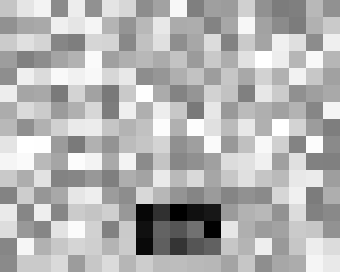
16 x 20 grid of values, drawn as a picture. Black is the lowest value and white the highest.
The bottom middle is the ninth with the lowest average. Overall the values sit about 70% of the way up the scale. Neither half mirrors the other. An odd patch, lower than its surroundings, sits in the bottom middle.
